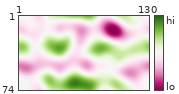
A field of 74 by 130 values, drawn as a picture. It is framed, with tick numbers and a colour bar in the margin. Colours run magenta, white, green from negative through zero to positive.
The texture varies smoothly and slowly. Horizontal stripes repeat 2 times down the table. On average the colour sits 50% of the way up the scale. The bottom middle is the ninth with the highest average.
